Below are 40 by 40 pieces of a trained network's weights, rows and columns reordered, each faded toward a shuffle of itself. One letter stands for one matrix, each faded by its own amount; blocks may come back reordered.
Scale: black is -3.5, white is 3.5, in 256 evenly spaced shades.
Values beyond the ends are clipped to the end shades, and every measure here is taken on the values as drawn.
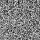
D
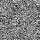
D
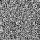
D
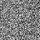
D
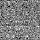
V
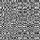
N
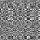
N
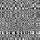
N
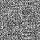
D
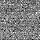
V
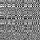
N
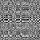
N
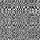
N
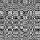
N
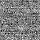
V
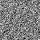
D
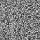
D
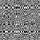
N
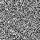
D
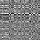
N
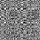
N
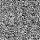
D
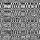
N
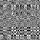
N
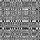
N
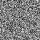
D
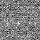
V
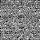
V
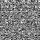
V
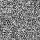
D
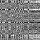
N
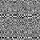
N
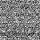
V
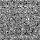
V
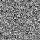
D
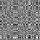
N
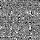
V
